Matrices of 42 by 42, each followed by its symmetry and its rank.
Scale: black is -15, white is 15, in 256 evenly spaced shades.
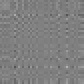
symmetric, rank two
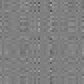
neither, rank two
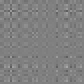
symmetric, rank two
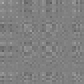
symmetric, rank three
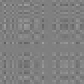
symmetric, rank two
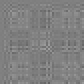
symmetric, rank two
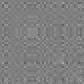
symmetric, rank three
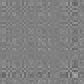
symmetric, rank three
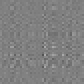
neither, rank three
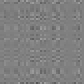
neither, rank two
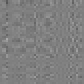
neither, rank three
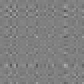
symmetric, rank three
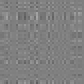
neither, rank two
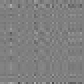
neither, rank two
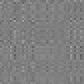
neither, rank three
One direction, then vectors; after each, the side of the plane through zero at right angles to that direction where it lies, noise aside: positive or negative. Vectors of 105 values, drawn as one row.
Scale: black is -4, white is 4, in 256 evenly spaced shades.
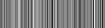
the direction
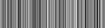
negative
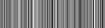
positive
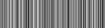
positive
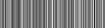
negative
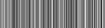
negative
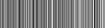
negative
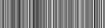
negative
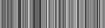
negative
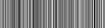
negative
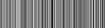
positive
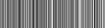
negative
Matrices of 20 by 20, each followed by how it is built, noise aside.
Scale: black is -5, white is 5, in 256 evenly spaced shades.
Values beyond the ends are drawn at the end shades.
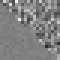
upper triangular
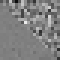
upper triangular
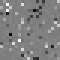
sparse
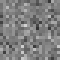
low rank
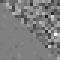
upper triangular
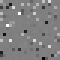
sparse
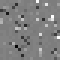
sparse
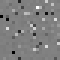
sparse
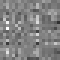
low rank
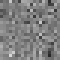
low rank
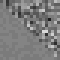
upper triangular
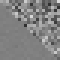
upper triangular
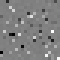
sparse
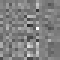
low rank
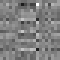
low rank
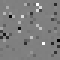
sparse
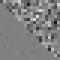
upper triangular
